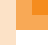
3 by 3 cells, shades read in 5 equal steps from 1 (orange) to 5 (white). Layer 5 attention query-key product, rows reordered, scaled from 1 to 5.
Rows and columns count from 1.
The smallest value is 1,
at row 1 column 3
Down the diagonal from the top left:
4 2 5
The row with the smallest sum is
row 1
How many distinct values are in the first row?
3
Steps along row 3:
up same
